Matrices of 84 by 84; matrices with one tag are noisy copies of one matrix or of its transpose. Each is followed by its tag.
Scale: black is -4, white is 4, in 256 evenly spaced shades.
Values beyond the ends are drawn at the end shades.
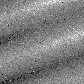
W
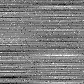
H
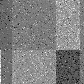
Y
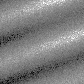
W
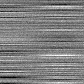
H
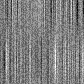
H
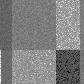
Y
